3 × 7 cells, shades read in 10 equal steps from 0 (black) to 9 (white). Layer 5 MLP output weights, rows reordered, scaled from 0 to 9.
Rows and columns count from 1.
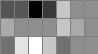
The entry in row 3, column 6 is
5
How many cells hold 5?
8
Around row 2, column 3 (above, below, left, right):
0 9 5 5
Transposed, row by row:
3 6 4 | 3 5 8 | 0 5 9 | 2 5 7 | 7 7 4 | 5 6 5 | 5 5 5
